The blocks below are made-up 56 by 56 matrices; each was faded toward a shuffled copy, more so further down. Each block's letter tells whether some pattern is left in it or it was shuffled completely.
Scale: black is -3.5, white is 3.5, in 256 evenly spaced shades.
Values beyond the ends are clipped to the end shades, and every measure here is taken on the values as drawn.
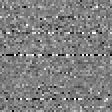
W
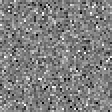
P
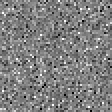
P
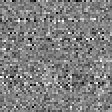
W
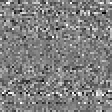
W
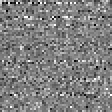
W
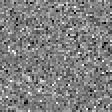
P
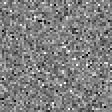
P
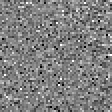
P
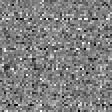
W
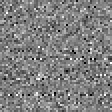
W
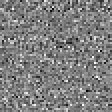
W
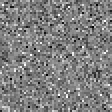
P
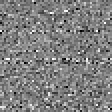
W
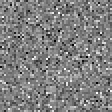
P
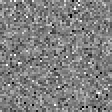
P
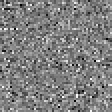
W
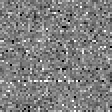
W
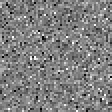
P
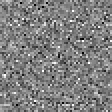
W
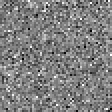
P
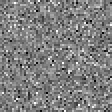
P
